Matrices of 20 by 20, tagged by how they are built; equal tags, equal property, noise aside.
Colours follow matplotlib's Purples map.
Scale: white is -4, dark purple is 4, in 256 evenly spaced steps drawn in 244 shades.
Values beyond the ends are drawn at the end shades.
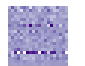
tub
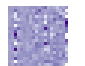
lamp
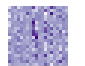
lamp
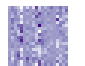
lamp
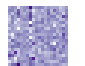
lamp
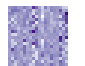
lamp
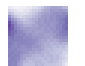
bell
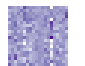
lamp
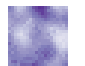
bell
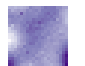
bell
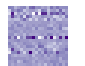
tub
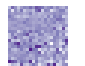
tub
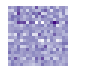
tub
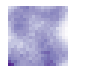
bell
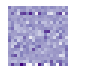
tub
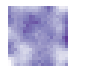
bell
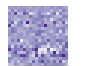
tub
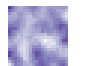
bell
